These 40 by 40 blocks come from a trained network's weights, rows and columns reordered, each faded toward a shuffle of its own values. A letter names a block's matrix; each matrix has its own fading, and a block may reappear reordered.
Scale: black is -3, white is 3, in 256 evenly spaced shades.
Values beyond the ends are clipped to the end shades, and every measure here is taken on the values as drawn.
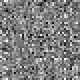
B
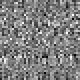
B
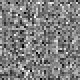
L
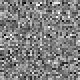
B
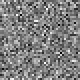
L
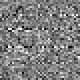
B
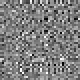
B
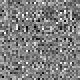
B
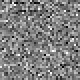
L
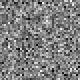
L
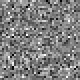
L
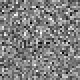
L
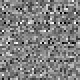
B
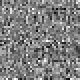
B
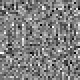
L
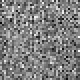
L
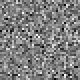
L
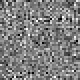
B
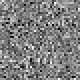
L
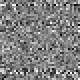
B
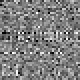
B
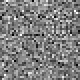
L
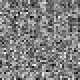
L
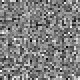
L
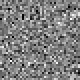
L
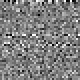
B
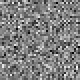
L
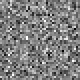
B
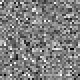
L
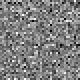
L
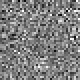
B
